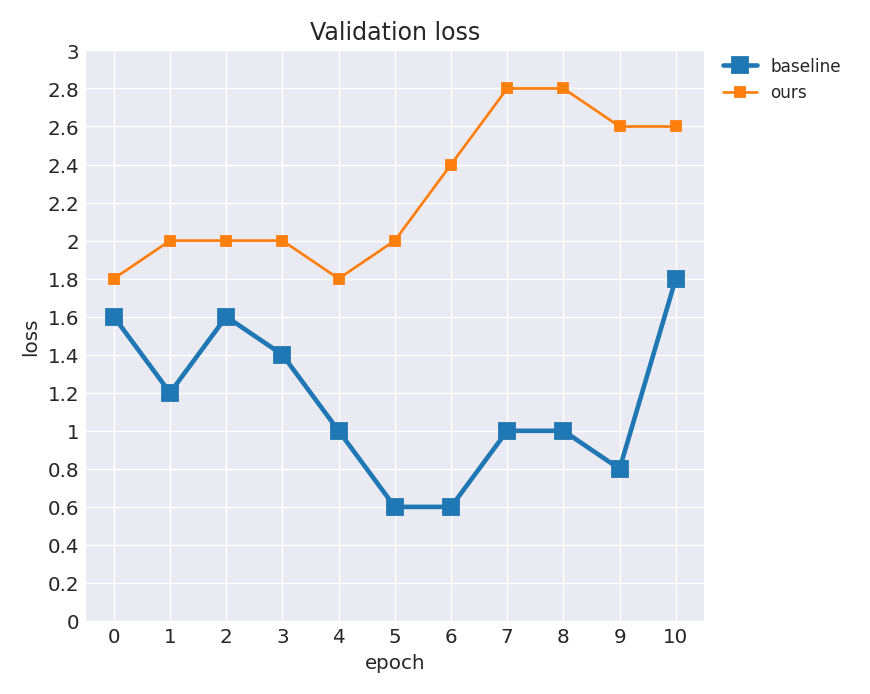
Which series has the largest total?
ours
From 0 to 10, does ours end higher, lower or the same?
higher
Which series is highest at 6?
ours
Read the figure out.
Title: Validation loss
x-axis: epoch, ticks 0 1 2 3 4 5 6 7 8 9 10
y-axis: loss, ticks 0 0.2 0.4 0.6 0.8 1 1.2 1.4 1.6 1.8 2 2.2 2.4 2.6 2.8 3
Legend: baseline, ours
Values:
baseline: 1.6 1.2 1.6 1.4 1 0.6 0.6 1 1 0.8 1.8
ours: 1.8 2 2 2 1.8 2 2.4 2.8 2.8 2.6 2.6
